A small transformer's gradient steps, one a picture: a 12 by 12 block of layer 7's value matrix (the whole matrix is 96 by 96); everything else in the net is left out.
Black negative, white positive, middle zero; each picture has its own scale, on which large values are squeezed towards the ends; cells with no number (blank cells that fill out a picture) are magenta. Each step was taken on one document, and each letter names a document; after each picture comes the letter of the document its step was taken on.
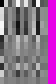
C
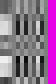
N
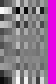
N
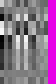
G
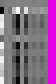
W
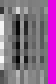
W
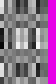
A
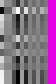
W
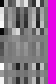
C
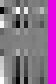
W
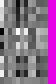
A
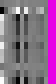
W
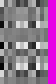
A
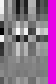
A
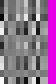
C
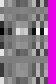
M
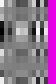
M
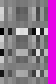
M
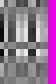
A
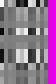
A
